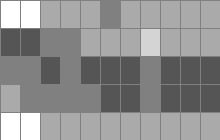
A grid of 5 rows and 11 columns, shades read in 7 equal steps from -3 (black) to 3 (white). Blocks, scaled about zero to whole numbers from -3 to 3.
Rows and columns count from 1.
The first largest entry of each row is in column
1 8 1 1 1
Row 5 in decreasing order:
3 3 1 1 1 1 1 1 1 1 1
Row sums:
14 6 -7 -4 15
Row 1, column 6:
0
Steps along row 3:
same down up down same same up down same same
